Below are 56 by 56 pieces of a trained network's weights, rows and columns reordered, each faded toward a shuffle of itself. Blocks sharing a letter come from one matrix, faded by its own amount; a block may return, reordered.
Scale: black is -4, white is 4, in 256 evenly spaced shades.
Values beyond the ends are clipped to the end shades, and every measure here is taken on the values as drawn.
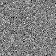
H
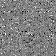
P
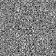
H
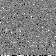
P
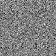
H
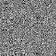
H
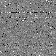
P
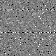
P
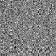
H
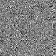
H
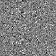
H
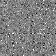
P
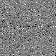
P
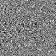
H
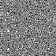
H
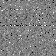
P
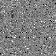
P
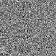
H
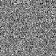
H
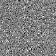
H
